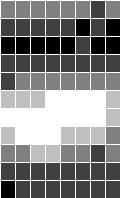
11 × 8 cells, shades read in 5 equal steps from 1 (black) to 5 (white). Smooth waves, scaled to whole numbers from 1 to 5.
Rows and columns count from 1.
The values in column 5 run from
1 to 5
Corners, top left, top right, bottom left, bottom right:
3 3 1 2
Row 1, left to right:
3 3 3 3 3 3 2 3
